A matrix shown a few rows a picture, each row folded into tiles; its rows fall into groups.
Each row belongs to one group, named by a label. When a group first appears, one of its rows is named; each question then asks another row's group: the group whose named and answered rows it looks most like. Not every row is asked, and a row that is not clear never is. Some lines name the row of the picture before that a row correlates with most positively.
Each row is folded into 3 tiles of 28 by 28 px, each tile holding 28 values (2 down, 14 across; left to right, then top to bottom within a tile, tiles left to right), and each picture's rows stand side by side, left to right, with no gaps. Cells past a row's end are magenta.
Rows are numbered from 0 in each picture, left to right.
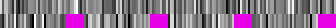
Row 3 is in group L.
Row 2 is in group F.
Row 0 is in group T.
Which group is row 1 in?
T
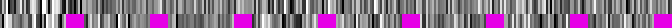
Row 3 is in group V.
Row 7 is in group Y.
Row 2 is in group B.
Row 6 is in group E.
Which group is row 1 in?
T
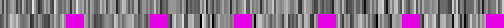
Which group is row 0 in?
V
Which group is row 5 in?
T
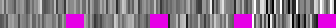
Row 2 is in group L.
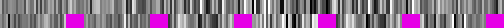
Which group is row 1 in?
E
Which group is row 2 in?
V
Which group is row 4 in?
V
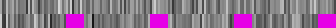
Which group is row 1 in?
B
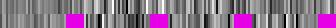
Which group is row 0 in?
F
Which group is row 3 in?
T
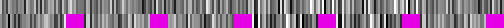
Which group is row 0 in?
B
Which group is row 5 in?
F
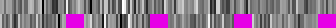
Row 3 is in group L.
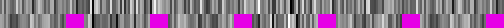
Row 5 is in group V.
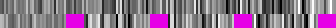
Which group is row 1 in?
T
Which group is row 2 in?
F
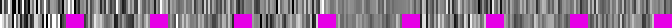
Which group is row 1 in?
V
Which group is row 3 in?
B
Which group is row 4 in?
E
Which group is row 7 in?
B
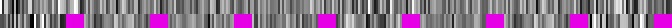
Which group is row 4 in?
V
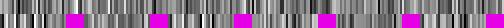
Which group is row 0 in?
T
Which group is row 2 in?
T
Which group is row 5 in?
T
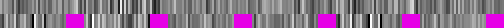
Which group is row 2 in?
Y
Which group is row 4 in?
T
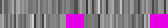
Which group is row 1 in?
L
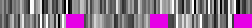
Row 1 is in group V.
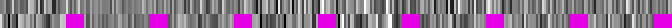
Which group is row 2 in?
V
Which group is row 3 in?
B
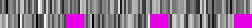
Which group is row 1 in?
B
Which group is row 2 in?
T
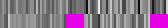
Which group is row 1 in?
L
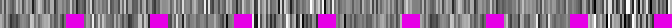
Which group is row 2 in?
L
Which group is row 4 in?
B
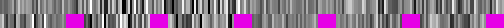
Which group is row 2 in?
B
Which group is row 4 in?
E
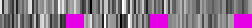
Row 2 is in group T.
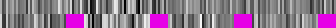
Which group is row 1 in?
L
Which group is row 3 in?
F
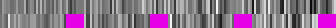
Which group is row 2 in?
E
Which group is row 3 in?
T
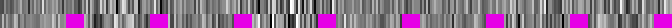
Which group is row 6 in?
L
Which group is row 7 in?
V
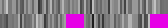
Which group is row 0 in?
Y
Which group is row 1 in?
B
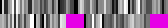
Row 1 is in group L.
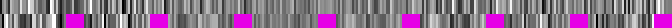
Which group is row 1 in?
Y
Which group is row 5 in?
V
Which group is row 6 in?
Y
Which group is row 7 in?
B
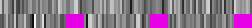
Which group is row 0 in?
T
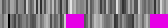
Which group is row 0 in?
B
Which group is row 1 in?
V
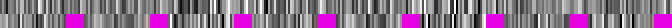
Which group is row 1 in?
V
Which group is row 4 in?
V
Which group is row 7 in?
T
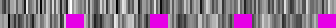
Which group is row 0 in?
B
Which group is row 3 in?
V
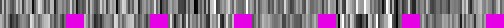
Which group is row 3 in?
V
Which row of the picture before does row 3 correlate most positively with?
3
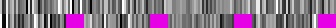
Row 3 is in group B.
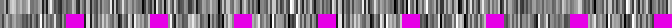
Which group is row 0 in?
E
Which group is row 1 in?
F
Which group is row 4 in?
F
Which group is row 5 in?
Y
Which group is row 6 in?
T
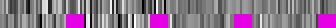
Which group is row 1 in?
F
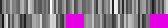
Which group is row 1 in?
L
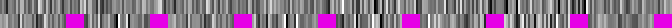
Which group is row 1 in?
T
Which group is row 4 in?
Y
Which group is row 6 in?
L
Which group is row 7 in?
V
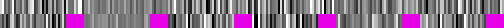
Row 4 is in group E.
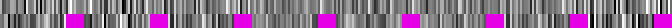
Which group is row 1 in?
Y
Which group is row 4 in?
V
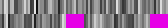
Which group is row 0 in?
B
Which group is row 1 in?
V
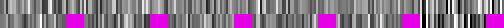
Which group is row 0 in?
E
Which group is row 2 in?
Y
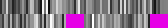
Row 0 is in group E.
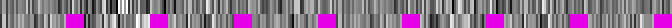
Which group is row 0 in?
F
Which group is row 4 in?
F
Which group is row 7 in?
L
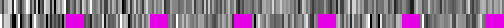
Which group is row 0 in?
L
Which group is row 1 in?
Y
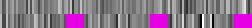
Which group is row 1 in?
T
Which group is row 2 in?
T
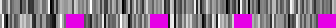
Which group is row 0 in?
E
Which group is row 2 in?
F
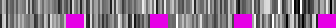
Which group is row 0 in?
F
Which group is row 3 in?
E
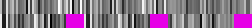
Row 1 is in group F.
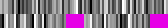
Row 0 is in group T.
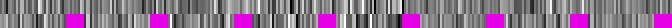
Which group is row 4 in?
L
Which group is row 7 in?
F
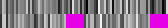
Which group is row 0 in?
F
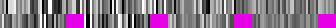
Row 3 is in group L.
